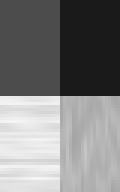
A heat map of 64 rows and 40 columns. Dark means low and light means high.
It is made of 2 by 2 panels. Panel 1,1: low, flat. Panel 1,2: very low, flat. Panel 2,1: very high, streaked across, faint in contrast. Panel 2,2: high, streaked downward, faint in contrast.
